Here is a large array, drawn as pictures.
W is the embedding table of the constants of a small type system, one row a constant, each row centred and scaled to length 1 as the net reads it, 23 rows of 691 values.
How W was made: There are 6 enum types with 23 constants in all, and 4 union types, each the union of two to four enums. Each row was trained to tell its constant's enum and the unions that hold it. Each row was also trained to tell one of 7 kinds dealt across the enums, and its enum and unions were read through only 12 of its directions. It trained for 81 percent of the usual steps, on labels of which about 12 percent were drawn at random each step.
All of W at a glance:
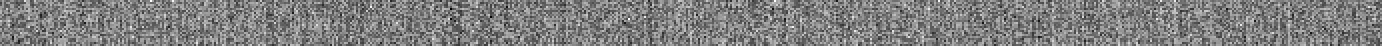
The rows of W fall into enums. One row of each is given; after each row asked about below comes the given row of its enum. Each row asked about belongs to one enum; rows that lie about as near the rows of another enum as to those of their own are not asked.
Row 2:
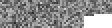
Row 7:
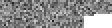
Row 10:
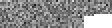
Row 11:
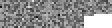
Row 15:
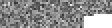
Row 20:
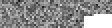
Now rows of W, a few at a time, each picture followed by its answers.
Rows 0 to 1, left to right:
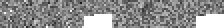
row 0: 2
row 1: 11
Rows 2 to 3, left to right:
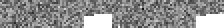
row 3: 2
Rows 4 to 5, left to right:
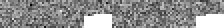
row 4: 20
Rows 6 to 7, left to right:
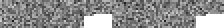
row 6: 20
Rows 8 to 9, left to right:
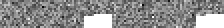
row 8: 20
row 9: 11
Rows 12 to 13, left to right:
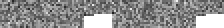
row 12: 11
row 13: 11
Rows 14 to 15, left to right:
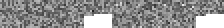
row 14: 10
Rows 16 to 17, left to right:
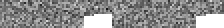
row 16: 2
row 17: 7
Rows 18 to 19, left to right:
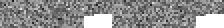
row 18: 10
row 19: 20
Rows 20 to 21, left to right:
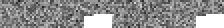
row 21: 2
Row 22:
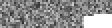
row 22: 15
